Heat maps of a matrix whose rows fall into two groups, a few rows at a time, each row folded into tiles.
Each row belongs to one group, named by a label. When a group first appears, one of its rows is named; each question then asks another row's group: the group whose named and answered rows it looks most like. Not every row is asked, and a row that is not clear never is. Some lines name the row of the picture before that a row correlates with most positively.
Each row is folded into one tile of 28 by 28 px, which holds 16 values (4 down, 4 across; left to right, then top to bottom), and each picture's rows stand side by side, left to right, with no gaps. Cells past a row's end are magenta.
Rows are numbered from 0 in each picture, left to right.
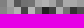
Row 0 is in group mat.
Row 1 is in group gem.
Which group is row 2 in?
gem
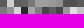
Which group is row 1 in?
gem
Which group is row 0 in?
mat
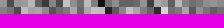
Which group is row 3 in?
mat
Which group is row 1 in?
mat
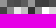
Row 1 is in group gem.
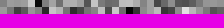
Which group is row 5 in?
mat
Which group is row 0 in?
gem
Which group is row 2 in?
gem
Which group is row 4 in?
gem
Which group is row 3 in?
mat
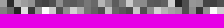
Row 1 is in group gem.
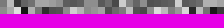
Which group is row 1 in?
gem
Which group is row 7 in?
gem
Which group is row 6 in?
mat
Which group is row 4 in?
mat
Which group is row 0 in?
mat
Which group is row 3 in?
mat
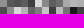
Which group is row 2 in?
gem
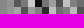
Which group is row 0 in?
mat
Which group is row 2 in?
mat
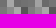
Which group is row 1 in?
mat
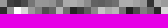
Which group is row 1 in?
gem
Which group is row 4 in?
gem
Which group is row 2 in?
gem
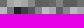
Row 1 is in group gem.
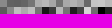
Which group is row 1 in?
gem
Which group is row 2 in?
gem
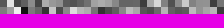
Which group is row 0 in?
mat
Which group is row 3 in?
gem
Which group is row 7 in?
mat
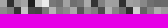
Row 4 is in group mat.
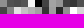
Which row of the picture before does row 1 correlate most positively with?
3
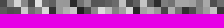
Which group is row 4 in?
mat
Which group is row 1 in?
mat
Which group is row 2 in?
mat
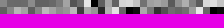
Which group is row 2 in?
mat
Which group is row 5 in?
gem
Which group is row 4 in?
gem
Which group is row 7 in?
gem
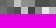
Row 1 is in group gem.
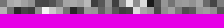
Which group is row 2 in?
gem
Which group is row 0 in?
gem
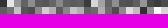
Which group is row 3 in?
mat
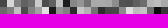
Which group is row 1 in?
mat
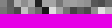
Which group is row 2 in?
gem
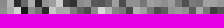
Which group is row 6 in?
mat
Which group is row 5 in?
gem
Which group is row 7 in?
gem
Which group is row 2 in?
mat
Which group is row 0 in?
mat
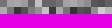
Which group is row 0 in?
gem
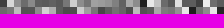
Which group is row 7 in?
mat
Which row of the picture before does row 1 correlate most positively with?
3
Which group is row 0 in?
mat
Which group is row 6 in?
mat
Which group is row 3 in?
gem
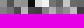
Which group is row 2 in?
mat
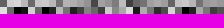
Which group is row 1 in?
gem
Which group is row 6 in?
gem
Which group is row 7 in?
gem
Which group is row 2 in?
gem
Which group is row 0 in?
gem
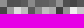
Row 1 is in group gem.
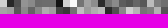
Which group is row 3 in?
mat
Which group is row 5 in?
mat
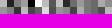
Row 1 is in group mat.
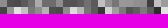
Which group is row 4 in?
gem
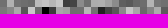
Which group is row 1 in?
gem
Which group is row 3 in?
gem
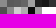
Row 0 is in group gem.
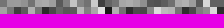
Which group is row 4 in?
gem
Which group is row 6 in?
gem
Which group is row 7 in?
mat
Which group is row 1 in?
gem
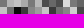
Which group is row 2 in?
mat
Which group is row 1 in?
mat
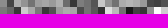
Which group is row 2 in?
mat
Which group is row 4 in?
gem
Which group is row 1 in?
gem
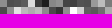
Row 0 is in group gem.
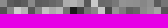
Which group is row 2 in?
gem
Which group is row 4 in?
gem
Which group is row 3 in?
mat
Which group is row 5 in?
mat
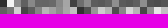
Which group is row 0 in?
mat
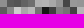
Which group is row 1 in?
gem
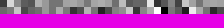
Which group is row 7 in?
gem
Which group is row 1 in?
mat
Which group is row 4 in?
mat
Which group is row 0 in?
mat
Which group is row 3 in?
gem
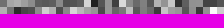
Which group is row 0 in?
gem
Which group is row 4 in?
mat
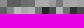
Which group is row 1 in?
gem
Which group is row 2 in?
gem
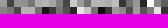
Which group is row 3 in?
gem
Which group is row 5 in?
mat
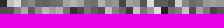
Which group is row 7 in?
gem
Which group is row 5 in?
mat
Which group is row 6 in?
mat
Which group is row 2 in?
gem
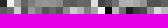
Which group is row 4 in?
gem
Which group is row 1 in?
gem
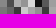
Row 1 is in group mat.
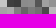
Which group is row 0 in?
mat
